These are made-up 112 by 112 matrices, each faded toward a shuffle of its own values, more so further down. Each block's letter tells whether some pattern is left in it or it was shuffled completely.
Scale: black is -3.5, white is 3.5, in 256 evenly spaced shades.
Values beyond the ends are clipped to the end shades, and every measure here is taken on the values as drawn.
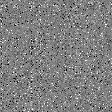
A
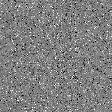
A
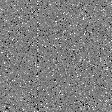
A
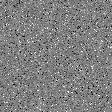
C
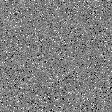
A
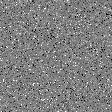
C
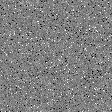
C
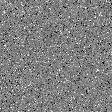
C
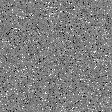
C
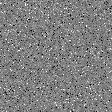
C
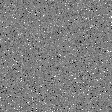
C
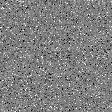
A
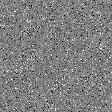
A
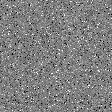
C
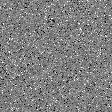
C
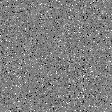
A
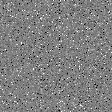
A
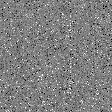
A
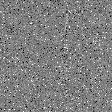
A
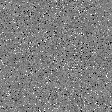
A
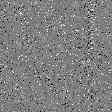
A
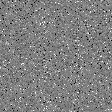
A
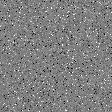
C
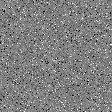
C
